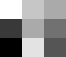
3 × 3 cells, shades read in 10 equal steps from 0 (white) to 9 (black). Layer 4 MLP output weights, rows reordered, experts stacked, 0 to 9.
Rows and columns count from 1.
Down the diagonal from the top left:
0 3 6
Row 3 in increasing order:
1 6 9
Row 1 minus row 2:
-7 -1 -2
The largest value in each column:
9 3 6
